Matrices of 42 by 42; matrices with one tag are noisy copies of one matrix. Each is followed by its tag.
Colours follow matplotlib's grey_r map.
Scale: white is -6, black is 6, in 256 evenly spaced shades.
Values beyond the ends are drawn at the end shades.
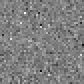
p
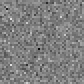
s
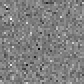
s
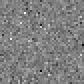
p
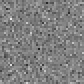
s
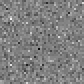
s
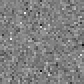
p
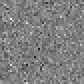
s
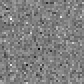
s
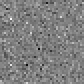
s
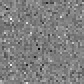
s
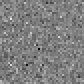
s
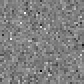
p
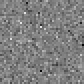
p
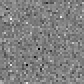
s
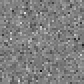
p
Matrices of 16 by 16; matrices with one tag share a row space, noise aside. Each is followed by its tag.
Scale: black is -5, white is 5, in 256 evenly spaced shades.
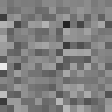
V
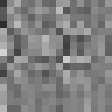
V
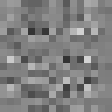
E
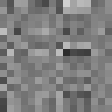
V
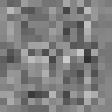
E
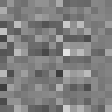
V
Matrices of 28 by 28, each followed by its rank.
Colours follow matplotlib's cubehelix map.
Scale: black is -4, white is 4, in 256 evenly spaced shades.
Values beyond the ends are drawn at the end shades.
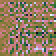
five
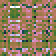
three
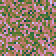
full rank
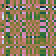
two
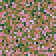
full rank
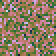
full rank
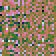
five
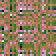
three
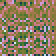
three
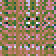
two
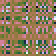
two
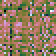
five
